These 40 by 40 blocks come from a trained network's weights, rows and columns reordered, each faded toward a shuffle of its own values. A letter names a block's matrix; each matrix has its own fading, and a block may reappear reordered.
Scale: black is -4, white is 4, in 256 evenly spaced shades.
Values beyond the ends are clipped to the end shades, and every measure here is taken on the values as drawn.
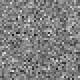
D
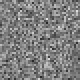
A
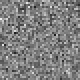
A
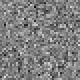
D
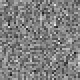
A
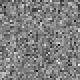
D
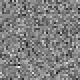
A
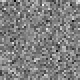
D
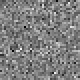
D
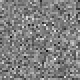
D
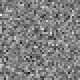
D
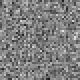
A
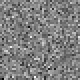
D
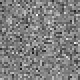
D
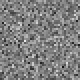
D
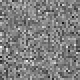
A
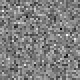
D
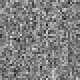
A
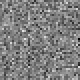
A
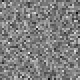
A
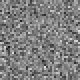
A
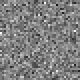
D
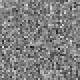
A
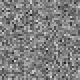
A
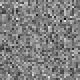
A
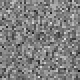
A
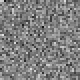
A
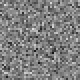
D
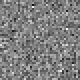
D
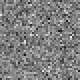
D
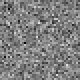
D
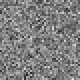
A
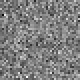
A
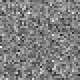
D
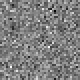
D
